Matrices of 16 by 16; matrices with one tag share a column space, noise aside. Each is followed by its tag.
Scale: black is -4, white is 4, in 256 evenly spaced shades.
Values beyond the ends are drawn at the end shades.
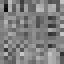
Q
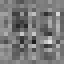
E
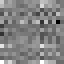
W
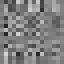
Q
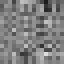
Q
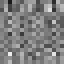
Q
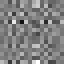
W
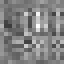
E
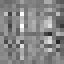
E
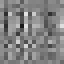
E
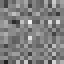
W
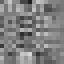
Q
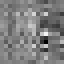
E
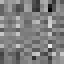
Q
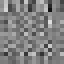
Q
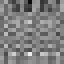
Q
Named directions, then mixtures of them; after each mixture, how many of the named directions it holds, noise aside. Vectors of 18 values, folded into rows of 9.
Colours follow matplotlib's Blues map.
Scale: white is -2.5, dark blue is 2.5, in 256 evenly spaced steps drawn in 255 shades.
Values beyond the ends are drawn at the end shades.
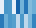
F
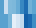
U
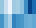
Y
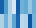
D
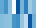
two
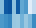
two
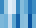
two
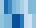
one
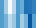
three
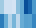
three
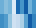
three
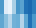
three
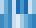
three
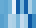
three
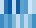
two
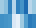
three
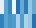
one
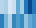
two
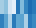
three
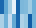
one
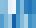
three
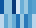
one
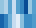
two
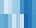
two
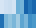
three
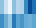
one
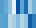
three
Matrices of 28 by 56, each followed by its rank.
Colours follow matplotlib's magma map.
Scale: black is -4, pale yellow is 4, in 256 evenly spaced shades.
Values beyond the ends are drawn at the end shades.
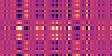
one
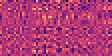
five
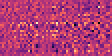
five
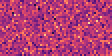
full rank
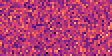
full rank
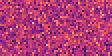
full rank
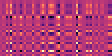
one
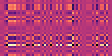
one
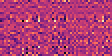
five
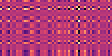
one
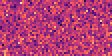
full rank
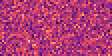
full rank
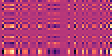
one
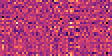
five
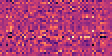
five
